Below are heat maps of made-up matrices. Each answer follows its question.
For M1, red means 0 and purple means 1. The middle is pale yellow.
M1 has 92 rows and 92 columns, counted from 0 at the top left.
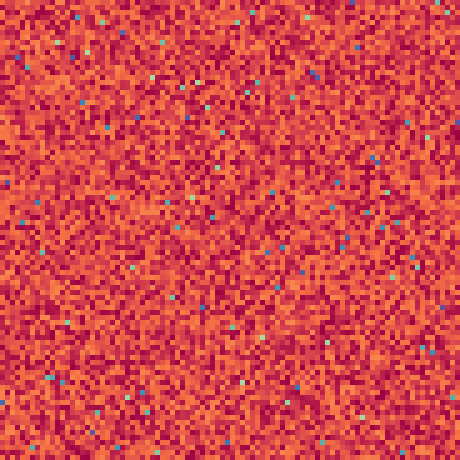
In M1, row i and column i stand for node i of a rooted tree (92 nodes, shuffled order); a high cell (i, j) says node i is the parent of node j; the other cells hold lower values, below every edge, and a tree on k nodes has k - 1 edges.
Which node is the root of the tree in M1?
2
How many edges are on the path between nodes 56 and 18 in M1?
2
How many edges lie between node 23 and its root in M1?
2
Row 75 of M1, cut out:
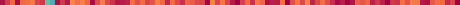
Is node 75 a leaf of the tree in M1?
no
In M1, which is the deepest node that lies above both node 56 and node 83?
53
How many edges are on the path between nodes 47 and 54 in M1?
6
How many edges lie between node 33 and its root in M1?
7
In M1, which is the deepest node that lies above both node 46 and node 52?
50
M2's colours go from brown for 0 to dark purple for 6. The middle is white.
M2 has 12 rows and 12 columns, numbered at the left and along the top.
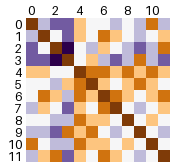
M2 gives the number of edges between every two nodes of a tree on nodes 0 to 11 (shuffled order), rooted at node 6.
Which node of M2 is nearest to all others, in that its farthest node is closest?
4
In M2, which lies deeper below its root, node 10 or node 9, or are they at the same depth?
node 9
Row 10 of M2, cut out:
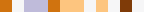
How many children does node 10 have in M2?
1
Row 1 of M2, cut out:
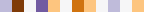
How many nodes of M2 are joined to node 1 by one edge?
1
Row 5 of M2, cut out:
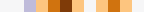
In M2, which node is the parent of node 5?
4
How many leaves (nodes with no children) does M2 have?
6
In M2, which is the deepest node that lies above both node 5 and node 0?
4
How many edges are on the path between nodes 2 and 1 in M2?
3
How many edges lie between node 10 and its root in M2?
2
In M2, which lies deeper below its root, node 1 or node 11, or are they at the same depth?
the same depth
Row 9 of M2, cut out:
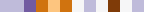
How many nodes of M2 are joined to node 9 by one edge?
2
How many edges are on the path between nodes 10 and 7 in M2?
3
